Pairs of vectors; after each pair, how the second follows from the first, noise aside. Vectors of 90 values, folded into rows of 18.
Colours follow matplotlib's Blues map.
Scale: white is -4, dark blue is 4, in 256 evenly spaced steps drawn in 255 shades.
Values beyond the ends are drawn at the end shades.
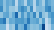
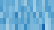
shrunk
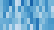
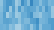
shrunk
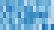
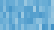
shrunk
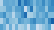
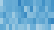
shrunk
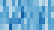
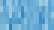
shrunk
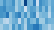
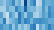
sign-scrambled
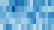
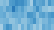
shrunk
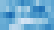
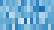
sign-scrambled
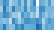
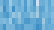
shrunk
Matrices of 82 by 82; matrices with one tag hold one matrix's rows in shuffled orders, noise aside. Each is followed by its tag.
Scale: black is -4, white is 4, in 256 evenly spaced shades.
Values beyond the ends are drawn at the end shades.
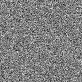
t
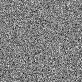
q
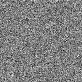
t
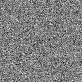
t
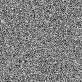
t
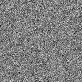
q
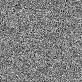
t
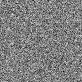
t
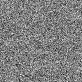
t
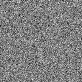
q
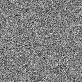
t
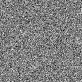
t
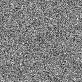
t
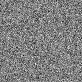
q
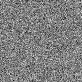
t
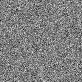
q
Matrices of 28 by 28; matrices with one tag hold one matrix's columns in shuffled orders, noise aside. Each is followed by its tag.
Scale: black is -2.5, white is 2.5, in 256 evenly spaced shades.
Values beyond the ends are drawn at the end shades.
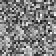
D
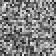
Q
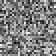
D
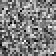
Q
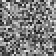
Q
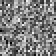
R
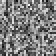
R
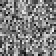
R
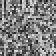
R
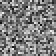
D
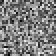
D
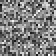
Q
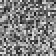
D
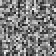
R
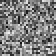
D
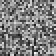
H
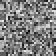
Q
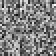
R
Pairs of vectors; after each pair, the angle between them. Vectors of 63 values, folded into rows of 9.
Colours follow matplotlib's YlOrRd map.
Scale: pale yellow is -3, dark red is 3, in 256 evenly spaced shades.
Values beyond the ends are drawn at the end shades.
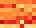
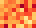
partly opposed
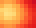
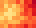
nearly parallel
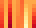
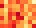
partly aligned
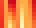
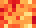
partly aligned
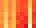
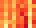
nearly parallel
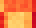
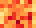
partly opposed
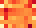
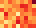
partly aligned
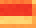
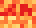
partly aligned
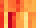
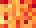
partly opposed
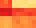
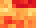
nearly opposite
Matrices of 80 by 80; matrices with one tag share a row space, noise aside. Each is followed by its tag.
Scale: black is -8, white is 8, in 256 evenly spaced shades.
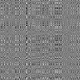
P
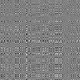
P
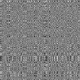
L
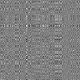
P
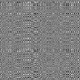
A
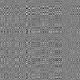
P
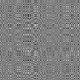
A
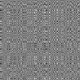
L
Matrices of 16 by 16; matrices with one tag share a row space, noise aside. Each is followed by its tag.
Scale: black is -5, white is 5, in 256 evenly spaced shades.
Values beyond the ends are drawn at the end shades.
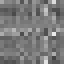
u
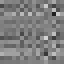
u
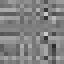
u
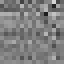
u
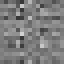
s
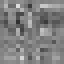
s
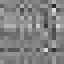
u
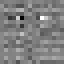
s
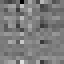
s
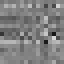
u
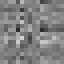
s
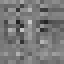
s
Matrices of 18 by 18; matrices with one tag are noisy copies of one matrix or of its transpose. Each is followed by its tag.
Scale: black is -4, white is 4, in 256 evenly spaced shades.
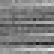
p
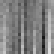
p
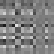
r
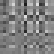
r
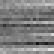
p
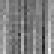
p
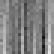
p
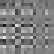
r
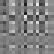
r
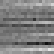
p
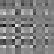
r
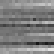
p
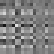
r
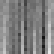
p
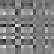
r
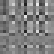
r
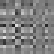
r
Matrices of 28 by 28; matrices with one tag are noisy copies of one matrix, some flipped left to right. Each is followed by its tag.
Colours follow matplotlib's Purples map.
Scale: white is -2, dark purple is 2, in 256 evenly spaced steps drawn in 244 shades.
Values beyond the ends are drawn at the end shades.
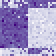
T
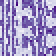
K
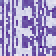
K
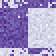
T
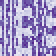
K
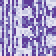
K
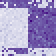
T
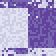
T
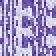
K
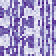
K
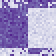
T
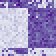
T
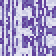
K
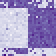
T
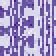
K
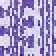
K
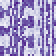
K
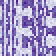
K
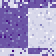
T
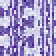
K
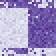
T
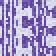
K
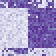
T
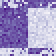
T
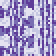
K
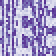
K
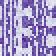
K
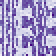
K
